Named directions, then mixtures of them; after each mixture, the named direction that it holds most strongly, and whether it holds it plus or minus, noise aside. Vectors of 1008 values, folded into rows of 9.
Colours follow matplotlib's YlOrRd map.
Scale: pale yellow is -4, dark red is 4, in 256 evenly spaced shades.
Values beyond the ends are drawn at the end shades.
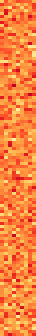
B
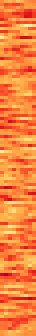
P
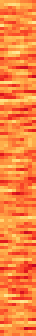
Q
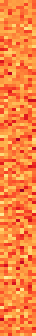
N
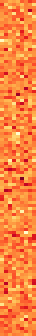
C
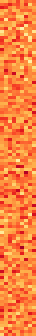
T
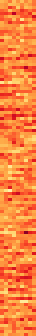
Q, plus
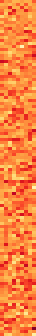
B, minus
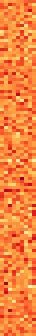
C, plus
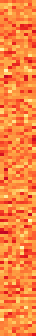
N, minus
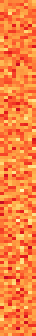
N, minus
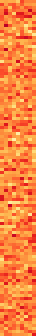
C, plus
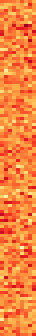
T, minus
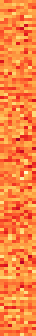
N, plus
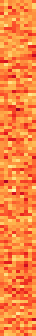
B, minus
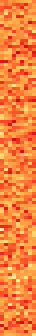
B, minus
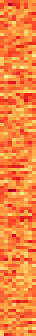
Q, minus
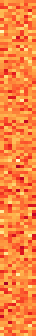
T, plus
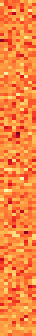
C, minus
